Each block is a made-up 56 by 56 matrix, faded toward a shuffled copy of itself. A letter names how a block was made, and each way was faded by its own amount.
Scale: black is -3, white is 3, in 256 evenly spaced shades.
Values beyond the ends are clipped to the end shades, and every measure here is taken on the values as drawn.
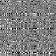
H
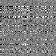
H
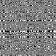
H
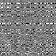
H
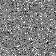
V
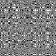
H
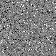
V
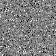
V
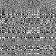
H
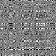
H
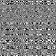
H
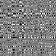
H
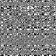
H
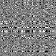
H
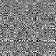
H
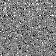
V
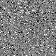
V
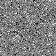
V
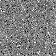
V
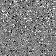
V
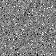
V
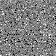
V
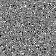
V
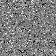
V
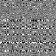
H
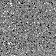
V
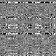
H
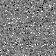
V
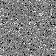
V
